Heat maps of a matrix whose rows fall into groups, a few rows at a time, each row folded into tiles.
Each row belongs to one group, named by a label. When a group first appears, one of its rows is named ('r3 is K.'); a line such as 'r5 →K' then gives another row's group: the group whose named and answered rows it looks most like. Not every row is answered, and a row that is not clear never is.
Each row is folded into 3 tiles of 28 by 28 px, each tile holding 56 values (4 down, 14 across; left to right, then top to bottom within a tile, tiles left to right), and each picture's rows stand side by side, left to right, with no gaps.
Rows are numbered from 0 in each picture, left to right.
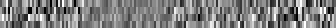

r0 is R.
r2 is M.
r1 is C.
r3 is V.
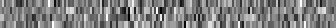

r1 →V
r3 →V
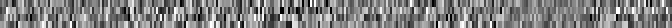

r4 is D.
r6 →C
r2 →M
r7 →D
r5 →M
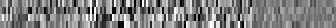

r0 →R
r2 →M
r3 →D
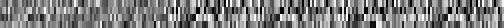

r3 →R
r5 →R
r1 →C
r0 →D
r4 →R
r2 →R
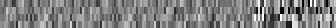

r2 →C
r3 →R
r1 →M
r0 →M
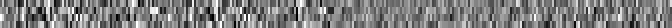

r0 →V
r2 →V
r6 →C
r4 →C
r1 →V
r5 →M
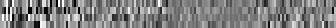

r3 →M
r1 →D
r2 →D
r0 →R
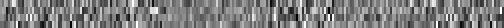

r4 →D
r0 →C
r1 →V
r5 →C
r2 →V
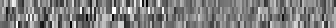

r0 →C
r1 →D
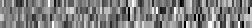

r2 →M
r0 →V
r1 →V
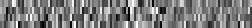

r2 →C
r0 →C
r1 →V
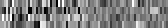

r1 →V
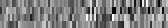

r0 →M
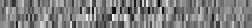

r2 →C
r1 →R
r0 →M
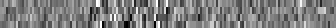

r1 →C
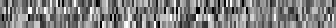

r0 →D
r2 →R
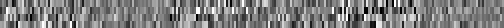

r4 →R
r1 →C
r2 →D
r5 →D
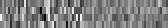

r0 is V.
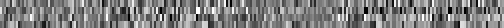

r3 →D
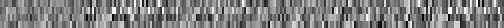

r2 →D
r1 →D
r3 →M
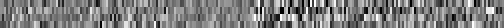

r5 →V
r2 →M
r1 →M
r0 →D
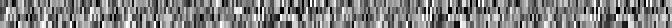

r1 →M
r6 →M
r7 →R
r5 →R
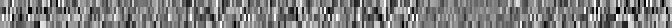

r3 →V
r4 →V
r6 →C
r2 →V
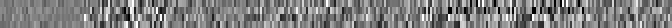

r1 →V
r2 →C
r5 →R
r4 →C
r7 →V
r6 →R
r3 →D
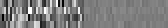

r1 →D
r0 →D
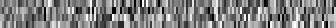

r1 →R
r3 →M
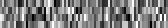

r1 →V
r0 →V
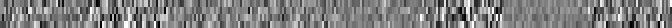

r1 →M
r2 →M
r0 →D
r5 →V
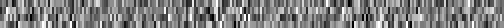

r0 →M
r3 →D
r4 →M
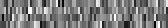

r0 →D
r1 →C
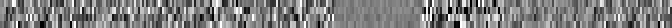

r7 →C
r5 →R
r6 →M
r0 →C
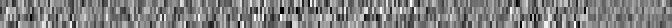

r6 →M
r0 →M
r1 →V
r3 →R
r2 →C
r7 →D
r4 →D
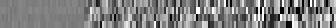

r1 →M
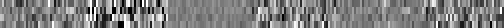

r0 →V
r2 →D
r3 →M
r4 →V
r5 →C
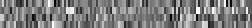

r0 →V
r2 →D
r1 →D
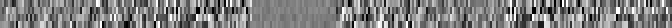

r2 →R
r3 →D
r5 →C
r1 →C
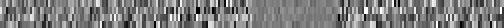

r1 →C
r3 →D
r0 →C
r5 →C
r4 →D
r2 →R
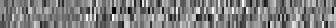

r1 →R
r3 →M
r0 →D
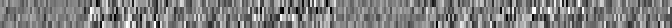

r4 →D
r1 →M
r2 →C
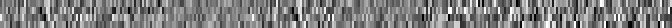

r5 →D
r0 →V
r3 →V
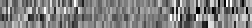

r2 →R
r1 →D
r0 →D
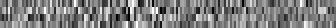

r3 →V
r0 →D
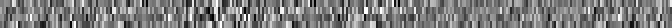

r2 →V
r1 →D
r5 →C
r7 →C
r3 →D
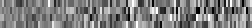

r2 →R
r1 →V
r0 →V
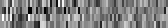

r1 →M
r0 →R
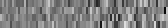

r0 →V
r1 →M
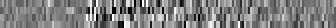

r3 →C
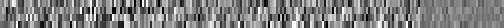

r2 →M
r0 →C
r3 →M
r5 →D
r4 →M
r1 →R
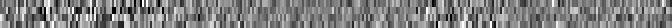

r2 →M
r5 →M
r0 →V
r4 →M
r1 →R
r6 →V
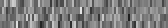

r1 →C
